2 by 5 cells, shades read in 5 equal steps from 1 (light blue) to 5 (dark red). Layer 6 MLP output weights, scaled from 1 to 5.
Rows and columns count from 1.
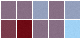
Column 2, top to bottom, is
3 5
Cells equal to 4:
1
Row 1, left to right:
3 3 2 3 2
